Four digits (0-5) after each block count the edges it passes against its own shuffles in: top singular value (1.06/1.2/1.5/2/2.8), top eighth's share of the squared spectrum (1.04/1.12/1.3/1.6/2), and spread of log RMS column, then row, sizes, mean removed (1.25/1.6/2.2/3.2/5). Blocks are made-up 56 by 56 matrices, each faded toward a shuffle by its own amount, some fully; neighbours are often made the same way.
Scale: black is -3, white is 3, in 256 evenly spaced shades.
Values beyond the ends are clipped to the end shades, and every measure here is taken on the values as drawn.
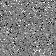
0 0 0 0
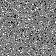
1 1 0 0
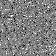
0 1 0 0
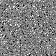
2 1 0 0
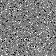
0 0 0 0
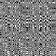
4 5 3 3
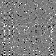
4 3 2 1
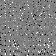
3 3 2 1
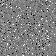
2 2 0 0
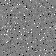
1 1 0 0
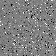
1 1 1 0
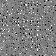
2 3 1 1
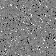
1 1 0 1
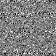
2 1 0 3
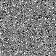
0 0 0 0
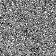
0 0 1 0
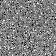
0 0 0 0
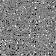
2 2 0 1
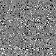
2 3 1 2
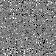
2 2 1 1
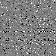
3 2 1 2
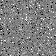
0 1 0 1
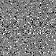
2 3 1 2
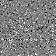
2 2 0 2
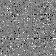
2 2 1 1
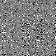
2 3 2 2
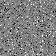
1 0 0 0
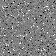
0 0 0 0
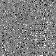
2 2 2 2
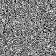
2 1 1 0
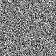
2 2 0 0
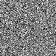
2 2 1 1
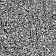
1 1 0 0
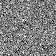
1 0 0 0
